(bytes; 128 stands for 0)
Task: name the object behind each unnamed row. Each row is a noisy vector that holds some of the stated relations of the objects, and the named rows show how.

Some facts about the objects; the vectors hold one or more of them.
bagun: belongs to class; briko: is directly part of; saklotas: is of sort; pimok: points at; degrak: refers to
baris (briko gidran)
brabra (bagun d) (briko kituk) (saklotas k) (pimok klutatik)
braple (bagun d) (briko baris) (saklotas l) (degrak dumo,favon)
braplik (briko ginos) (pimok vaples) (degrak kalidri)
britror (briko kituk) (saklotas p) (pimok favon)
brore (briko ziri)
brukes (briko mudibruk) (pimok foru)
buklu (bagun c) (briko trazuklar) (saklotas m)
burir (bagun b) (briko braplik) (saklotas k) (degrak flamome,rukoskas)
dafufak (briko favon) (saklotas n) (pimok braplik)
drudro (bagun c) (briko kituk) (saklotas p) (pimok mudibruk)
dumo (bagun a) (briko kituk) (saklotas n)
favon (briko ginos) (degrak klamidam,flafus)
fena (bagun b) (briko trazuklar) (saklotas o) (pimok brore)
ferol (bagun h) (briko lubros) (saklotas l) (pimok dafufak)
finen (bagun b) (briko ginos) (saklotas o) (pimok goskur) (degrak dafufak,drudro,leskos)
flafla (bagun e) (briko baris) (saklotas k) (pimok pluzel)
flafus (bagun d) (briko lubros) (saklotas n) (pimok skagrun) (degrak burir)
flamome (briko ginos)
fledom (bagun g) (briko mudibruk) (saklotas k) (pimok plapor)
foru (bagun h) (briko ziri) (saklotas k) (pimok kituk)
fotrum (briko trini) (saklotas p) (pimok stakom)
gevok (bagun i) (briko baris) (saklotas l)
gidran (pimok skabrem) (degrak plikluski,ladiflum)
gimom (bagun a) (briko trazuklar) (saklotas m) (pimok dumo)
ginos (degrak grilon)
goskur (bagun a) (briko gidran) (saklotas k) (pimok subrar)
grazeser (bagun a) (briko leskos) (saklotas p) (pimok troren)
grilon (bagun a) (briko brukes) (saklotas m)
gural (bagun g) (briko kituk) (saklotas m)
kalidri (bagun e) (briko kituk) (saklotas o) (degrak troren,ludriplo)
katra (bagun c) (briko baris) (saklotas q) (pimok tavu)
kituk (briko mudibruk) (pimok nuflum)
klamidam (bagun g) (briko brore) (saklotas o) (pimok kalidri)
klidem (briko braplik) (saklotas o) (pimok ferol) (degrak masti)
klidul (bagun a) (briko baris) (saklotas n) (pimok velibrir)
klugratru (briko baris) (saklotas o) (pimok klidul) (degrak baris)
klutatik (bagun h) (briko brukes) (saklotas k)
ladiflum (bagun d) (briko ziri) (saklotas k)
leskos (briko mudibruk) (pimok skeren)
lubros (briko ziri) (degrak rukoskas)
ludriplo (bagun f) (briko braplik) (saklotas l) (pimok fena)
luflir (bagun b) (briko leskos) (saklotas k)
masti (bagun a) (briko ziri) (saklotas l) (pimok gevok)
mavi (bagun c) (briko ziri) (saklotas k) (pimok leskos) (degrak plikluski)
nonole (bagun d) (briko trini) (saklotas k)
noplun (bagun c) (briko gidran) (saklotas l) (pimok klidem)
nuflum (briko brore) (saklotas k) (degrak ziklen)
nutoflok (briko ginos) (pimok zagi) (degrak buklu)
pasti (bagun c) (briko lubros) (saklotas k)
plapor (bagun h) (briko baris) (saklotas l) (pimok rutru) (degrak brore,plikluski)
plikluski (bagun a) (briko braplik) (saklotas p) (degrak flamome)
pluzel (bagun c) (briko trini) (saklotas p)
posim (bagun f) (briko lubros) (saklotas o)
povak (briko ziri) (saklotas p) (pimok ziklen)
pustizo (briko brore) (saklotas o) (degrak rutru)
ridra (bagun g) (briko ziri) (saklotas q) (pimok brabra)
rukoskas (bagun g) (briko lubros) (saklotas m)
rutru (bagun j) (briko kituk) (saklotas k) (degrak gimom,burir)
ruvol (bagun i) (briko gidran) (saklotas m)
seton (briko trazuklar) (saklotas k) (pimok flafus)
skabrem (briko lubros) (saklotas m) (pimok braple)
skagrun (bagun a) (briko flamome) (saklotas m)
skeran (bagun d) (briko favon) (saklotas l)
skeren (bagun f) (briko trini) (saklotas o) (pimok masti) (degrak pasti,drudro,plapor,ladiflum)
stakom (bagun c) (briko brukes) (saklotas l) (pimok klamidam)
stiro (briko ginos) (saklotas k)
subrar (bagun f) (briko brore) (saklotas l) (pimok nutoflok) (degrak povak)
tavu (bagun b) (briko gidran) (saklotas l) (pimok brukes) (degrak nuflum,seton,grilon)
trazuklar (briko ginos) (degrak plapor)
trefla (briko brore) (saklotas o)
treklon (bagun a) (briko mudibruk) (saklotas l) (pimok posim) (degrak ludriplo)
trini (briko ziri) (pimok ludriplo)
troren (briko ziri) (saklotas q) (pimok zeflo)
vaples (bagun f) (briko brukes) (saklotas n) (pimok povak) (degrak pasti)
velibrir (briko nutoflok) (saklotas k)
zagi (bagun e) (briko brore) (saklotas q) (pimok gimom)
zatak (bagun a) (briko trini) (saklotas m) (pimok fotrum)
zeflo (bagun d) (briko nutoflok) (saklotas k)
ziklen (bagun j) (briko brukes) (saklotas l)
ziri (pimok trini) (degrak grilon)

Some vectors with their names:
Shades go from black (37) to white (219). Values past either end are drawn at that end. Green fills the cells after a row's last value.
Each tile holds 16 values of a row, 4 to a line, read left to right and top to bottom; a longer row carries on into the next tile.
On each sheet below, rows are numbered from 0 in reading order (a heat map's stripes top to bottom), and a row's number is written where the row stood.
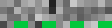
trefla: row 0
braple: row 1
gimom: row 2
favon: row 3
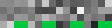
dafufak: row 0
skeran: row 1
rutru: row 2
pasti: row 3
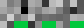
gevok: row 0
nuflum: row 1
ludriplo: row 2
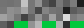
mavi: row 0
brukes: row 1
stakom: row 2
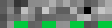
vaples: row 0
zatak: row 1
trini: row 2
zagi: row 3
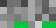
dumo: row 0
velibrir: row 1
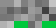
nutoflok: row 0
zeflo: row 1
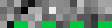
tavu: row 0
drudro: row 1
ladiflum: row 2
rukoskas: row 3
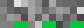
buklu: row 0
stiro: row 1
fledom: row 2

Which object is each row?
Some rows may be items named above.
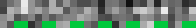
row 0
pluzel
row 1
foru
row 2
kituk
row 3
luflir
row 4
klutatik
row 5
britror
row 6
vaples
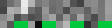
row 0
pluzel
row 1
ferol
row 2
brukes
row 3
skeren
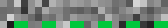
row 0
noplun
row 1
skabrem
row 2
klidem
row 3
brore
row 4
pasti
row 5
subrar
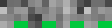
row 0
dumo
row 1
posim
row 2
klugratru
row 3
dumo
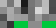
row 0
plapor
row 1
klidul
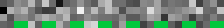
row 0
ridra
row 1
skeran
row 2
drudro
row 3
plikluski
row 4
grilon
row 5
flafla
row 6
mavi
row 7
gural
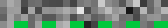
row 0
baris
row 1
grilon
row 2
grazeser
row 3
klamidam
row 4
burir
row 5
kalidri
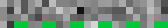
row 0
masti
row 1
skabrem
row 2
ruvol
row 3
dafufak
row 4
lubros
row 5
klugratru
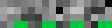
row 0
goskur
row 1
posim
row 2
zagi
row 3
ziklen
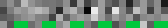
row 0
flafus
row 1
goskur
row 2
troren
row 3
katra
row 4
brabra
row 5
treklon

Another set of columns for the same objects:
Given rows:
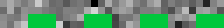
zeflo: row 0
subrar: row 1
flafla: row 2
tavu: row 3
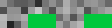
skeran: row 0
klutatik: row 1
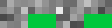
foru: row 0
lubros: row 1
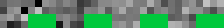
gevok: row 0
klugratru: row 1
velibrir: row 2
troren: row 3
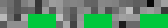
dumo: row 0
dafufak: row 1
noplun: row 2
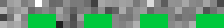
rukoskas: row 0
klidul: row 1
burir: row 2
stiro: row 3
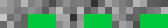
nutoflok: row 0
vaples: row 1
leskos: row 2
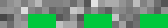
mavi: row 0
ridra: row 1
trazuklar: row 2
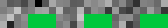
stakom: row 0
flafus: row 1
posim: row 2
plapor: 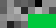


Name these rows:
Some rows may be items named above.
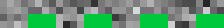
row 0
fledom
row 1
skeran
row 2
mavi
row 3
ferol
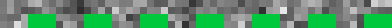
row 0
brabra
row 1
kalidri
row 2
brukes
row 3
klidem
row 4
drudro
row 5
lubros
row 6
katra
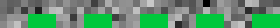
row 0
britror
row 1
vaples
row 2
pasti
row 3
ziklen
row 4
kituk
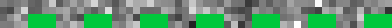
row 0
pluzel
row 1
grilon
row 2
zatak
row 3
brore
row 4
klidem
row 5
gural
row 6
flafus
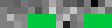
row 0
grazeser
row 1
stakom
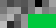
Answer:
ziklen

